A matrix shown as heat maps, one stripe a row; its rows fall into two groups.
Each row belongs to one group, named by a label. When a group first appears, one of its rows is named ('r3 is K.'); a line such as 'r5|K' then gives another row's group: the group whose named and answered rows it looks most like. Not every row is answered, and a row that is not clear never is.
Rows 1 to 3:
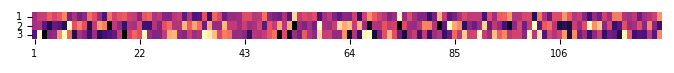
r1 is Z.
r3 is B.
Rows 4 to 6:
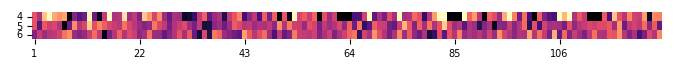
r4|Z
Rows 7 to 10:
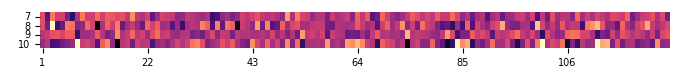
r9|Z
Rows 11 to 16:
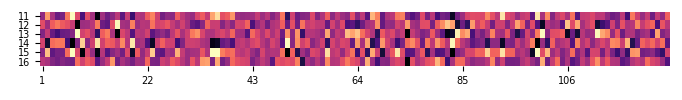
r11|B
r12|Z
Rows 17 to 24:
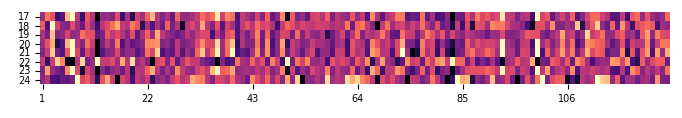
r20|B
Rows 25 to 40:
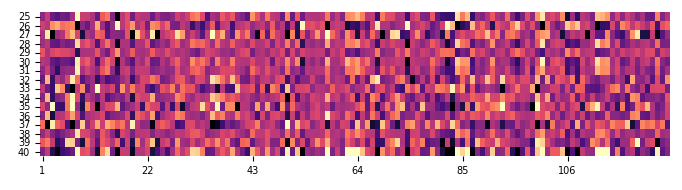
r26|Z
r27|B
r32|B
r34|B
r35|B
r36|B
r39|B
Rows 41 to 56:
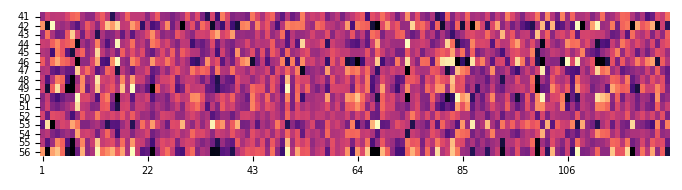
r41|Z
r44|Z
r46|Z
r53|B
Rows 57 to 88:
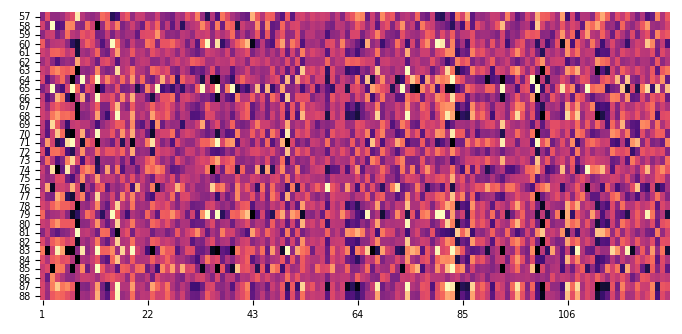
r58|B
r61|Z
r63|Z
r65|B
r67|Z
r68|Z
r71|B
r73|B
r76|B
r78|Z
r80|Z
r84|Z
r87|Z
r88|Z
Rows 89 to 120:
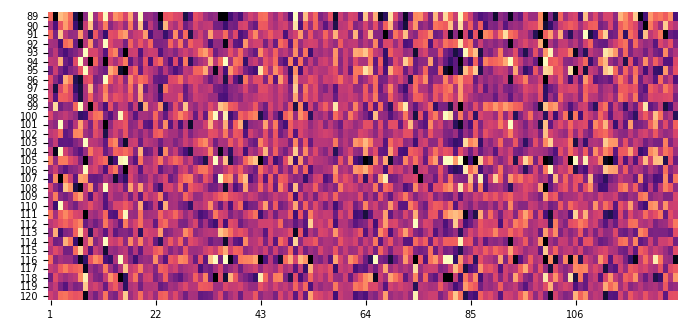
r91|B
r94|B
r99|B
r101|B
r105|Z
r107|B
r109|B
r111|Z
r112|Z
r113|B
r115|B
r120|Z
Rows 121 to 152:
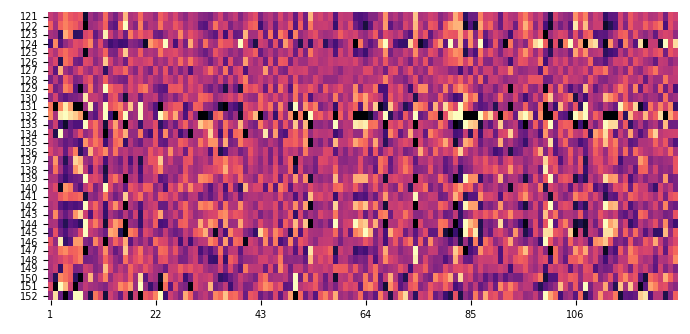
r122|Z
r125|Z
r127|B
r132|Z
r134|B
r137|B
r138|B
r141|Z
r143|B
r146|B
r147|Z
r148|Z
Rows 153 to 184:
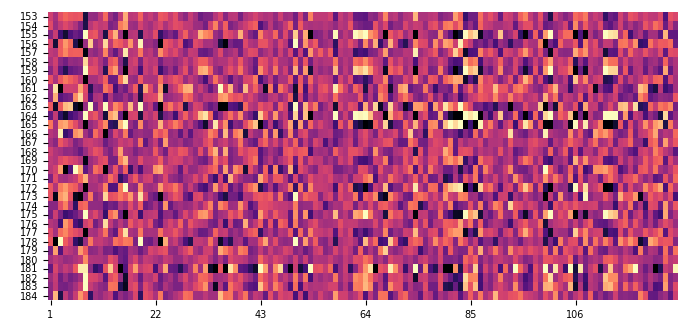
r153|Z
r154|Z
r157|Z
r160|Z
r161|B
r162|B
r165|Z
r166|B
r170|B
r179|B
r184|B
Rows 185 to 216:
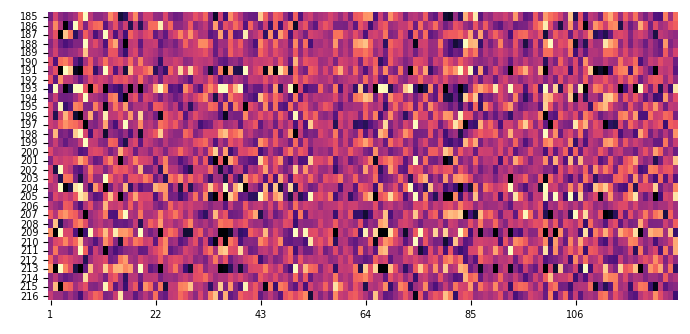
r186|B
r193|B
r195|B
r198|B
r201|Z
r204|B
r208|B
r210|Z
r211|B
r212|Z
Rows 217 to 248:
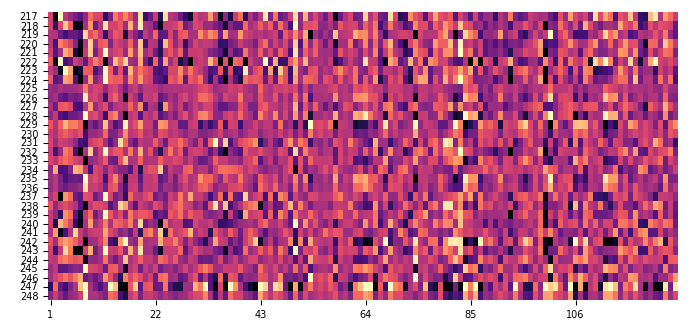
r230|Z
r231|Z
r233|Z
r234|B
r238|Z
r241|B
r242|Z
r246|Z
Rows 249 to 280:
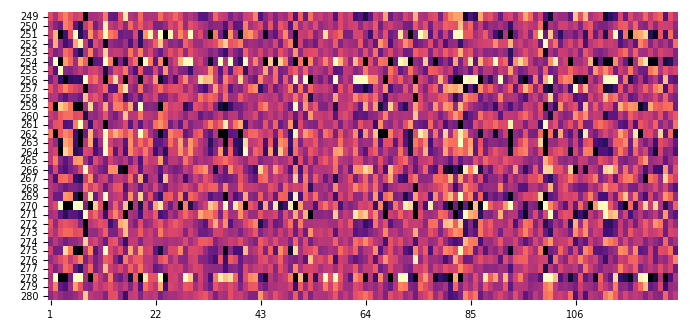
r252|B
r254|B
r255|B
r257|Z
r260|Z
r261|B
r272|Z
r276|Z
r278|B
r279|B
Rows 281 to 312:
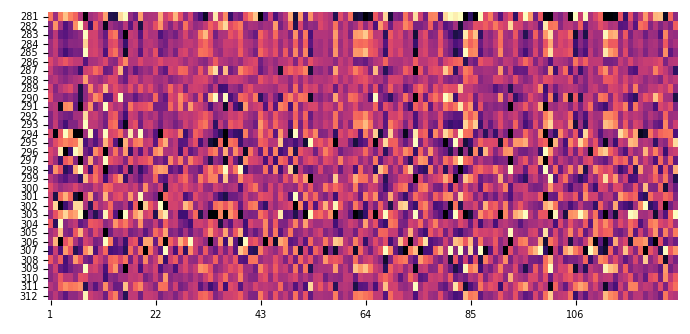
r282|B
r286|Z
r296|B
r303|Z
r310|B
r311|Z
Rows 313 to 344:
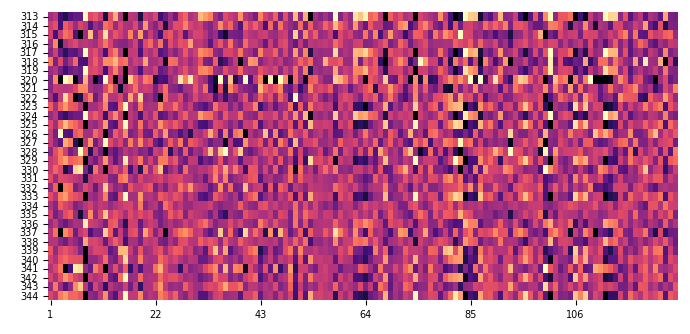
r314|B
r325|Z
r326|B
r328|B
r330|B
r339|Z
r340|Z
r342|Z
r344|Z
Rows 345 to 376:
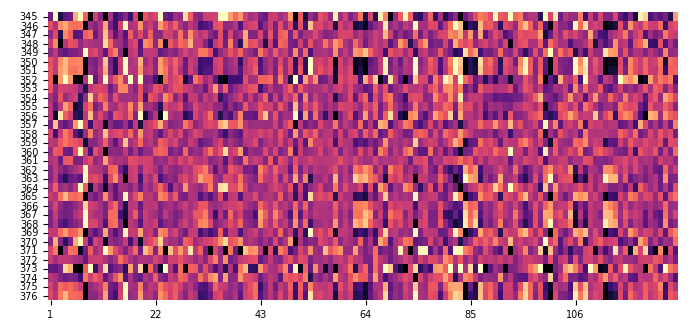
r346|Z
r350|Z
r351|Z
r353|Z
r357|B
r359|Z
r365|Z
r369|Z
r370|B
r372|Z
